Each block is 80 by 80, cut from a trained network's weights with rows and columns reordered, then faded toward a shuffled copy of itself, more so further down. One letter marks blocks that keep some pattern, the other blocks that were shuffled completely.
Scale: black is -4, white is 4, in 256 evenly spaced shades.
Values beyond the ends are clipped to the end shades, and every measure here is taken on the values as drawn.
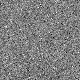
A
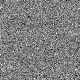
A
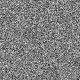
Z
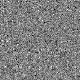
Z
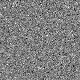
A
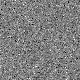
A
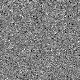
Z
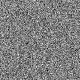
Z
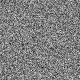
A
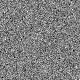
A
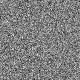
A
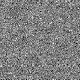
Z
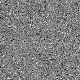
A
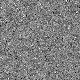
A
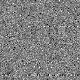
Z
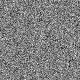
A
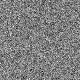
Z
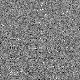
Z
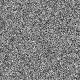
A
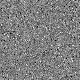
A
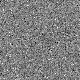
A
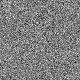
A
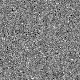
Z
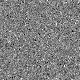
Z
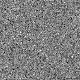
A
